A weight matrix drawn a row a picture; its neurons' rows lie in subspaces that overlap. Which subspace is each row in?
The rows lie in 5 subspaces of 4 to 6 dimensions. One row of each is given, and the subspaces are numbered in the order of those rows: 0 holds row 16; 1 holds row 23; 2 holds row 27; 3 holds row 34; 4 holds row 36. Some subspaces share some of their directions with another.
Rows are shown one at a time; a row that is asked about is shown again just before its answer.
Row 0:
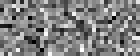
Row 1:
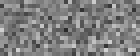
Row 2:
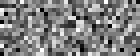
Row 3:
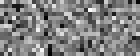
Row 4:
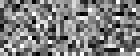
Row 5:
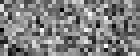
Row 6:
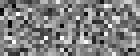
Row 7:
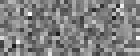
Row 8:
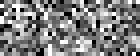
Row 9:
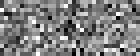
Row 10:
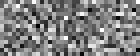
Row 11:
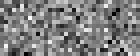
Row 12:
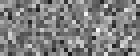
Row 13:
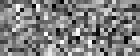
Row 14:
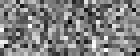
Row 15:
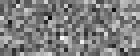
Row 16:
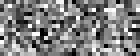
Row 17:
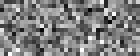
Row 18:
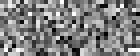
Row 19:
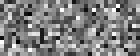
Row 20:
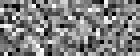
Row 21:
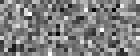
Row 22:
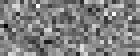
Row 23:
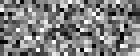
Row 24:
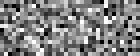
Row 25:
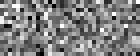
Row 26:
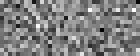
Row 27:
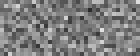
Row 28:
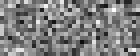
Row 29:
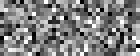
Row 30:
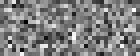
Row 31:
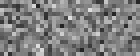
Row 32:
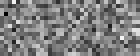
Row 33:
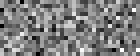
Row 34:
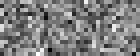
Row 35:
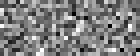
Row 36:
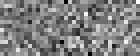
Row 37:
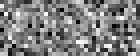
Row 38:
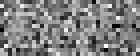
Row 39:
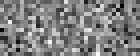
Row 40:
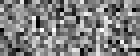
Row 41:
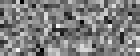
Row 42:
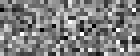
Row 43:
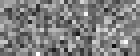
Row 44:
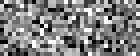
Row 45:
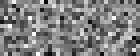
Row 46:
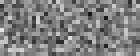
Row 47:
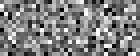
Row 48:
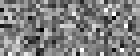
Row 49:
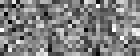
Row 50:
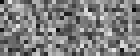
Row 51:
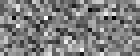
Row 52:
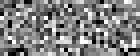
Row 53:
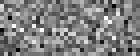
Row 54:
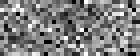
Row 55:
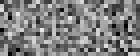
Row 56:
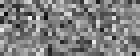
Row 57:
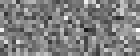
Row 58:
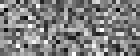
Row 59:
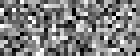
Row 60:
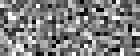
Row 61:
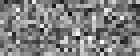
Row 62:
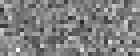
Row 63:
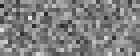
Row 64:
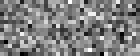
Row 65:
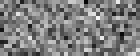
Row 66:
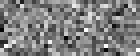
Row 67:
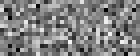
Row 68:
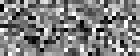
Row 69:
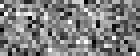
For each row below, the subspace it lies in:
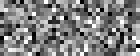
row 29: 1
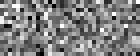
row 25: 3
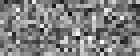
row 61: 4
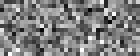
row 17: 4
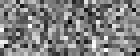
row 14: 2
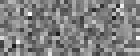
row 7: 0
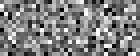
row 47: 4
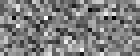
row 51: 3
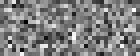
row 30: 4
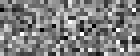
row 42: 1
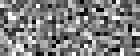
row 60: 2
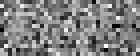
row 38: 1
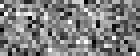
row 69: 3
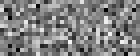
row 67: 4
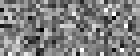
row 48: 1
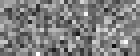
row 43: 4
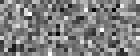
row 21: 0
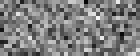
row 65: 1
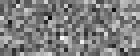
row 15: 0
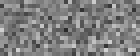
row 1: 1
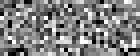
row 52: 0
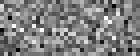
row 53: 3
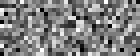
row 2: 4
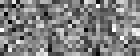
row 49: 0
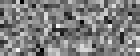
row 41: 1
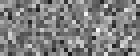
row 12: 4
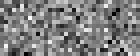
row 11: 3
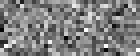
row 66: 3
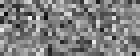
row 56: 3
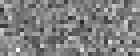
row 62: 4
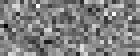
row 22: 1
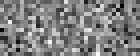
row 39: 0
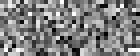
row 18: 0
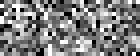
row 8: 3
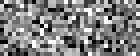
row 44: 4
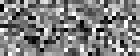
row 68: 2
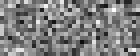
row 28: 0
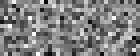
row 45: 1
